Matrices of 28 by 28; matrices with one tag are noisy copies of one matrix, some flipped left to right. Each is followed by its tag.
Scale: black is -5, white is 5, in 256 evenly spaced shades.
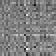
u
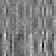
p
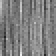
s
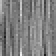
s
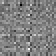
u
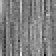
s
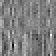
p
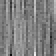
s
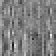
p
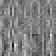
p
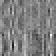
p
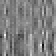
p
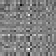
u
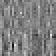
p
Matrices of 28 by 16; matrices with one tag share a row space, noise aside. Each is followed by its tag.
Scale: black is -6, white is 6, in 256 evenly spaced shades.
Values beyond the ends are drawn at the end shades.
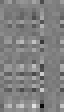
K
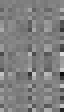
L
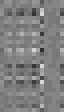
K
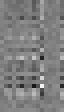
K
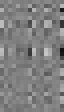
L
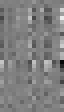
L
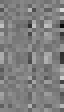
L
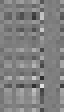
K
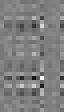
K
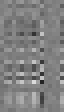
K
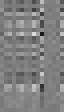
K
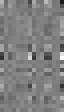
L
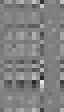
K
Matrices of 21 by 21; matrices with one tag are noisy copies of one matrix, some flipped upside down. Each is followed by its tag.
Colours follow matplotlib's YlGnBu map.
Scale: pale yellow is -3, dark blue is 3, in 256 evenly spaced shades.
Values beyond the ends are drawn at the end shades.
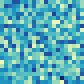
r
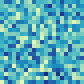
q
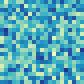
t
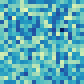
q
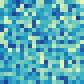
r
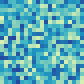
r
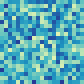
q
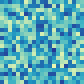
t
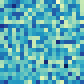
r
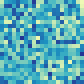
r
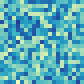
q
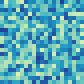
t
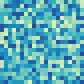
r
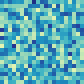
t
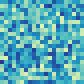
q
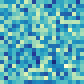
q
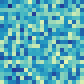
r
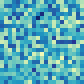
r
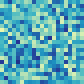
q
